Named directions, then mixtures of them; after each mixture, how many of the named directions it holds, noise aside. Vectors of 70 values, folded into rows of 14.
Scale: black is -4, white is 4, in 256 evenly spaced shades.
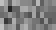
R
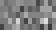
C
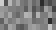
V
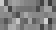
three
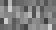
three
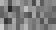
one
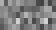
two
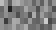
two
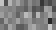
one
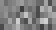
one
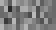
one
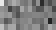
two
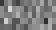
two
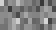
three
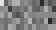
three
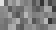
three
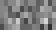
one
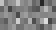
three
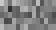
one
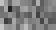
one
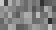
one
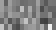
two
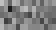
one
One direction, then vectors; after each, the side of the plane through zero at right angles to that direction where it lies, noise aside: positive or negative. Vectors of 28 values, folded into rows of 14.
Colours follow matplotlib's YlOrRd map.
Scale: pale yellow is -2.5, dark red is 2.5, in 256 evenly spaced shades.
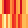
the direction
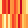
positive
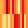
positive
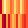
negative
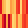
negative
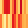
positive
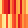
positive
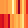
negative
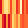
negative
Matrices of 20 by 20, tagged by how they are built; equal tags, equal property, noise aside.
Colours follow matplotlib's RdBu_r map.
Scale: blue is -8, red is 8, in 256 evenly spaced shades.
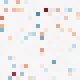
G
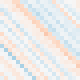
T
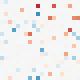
G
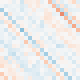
T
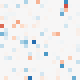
G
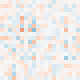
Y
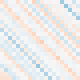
T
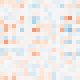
Y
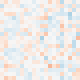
Y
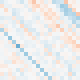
T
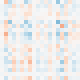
Y
